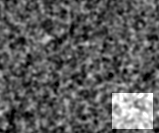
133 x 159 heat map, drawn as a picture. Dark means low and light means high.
The halves do not mirror each other. The ninth with the highest average is the bottom right. An odd patch, higher than its surroundings, sits in the bottom right. Most values sit low, with a long tail of high ones. No regular stripes run through it.
